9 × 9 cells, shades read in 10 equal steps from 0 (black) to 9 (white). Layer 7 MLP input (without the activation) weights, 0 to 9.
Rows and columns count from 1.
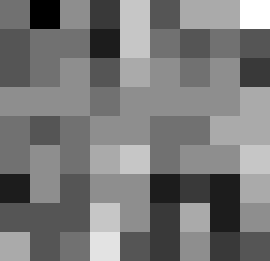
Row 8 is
3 3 3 7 5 2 6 1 5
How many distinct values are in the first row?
8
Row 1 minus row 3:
1 -4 0 -1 1 -2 2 1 7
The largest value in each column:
6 5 5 8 7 5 6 6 9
